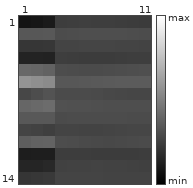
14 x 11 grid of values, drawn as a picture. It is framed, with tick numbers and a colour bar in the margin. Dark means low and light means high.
Grain: streaks across. Seam: vertical, 30% of the way across, the right part calmer. Slope: none. Average level on the scale: 30%. Ninth with the highest average: middle left.
